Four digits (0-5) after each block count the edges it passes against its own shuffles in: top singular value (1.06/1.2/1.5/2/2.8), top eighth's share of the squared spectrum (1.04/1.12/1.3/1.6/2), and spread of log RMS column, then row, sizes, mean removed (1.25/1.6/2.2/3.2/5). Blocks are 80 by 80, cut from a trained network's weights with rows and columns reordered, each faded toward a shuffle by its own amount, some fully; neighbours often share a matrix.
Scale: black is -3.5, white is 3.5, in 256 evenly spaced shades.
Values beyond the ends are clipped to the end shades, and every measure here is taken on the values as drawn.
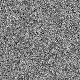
0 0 0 0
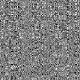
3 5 3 2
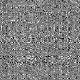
3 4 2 3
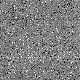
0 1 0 0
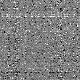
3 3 2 1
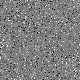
0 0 0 0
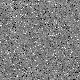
0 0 0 0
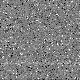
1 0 0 0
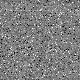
0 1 0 0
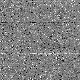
2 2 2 1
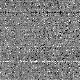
3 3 2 2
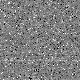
1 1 0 0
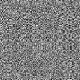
4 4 2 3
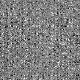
3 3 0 3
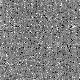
2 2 0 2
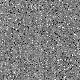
1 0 0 0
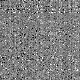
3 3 0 2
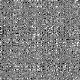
3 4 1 3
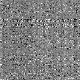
3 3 0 3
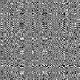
4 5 4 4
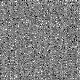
2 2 0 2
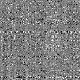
3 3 1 3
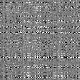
4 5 2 4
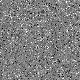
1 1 0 1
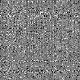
3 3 1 3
